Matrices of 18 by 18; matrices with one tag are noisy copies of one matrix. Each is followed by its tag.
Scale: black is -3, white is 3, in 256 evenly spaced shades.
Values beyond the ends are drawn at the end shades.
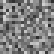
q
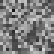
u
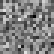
q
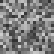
u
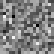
q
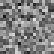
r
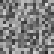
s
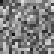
s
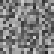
s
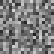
s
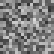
r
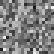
s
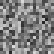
s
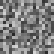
s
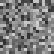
r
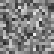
r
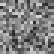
u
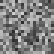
u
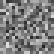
q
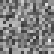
s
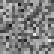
q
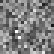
u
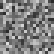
q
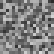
q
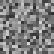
s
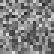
u
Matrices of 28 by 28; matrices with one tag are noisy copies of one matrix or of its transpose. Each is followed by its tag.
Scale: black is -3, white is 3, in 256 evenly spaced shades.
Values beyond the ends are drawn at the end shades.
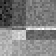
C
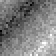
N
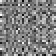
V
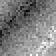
N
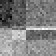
C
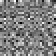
V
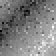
N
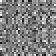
V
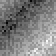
N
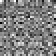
V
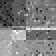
C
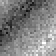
N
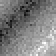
N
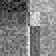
C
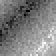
N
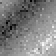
N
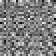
V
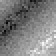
N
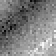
N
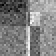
C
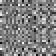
V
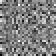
V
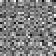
V
